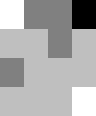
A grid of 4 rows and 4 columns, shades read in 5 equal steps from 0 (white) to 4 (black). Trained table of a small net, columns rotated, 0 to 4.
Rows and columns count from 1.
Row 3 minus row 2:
1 0 -1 0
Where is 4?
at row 1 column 4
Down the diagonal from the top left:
0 1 1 0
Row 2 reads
1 1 2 1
